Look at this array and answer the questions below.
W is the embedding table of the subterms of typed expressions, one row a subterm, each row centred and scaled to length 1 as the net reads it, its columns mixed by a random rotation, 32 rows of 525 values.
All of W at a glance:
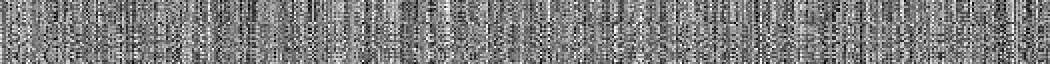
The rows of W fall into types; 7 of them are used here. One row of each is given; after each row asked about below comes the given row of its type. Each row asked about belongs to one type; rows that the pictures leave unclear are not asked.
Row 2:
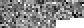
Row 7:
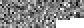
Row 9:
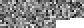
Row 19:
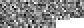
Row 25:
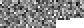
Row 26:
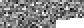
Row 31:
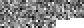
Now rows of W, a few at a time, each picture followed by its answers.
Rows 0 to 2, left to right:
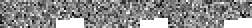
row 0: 19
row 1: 7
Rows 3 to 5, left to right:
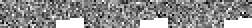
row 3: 9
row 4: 2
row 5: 7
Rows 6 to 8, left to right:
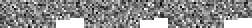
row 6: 19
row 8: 19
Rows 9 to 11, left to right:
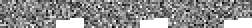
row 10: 19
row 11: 31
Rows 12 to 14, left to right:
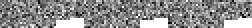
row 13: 25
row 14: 2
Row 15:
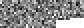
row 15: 25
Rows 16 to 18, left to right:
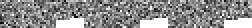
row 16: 2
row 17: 26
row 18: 25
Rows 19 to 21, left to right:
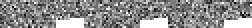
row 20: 26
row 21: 2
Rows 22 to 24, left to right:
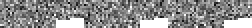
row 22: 31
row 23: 7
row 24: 25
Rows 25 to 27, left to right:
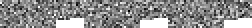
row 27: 9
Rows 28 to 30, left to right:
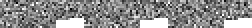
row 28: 26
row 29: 9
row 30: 25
